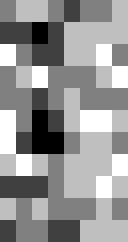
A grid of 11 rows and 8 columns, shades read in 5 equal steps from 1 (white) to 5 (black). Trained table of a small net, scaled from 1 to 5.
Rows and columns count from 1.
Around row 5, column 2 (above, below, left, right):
2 3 3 4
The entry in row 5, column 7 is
3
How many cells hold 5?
4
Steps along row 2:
same up down down same same same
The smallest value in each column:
1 1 1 3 2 1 1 1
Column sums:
28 32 37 39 29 25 21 24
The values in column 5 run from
2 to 4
